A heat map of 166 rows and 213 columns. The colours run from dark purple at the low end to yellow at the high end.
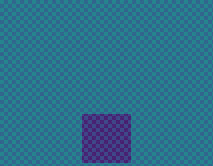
Ninth with the lowest average: bottom middle. Average level on the scale: 40%. Odd patch: lower, in the bottom middle.
